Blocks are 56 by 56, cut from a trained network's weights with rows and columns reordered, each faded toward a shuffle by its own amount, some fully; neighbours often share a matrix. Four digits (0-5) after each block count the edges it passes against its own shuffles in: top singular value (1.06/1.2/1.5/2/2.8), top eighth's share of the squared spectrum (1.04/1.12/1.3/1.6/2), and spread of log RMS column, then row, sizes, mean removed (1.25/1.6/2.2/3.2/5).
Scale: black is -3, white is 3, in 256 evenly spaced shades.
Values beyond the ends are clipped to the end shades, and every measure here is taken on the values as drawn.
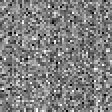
2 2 0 1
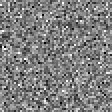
0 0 0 0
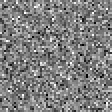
0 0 0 0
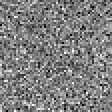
1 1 0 0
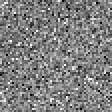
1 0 0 0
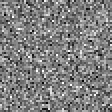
0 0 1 0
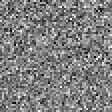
1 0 0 0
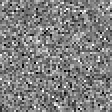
0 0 0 0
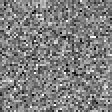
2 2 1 1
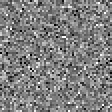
1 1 0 0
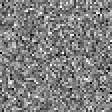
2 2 0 0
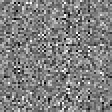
3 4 3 1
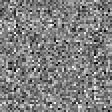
3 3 2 1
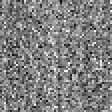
2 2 0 1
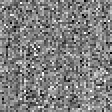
2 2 0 1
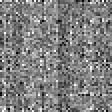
3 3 0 3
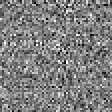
3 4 1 2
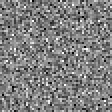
1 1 0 0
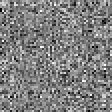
3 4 2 2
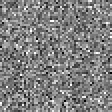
2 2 0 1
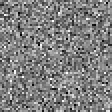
1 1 0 0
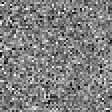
1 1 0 0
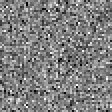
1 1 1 0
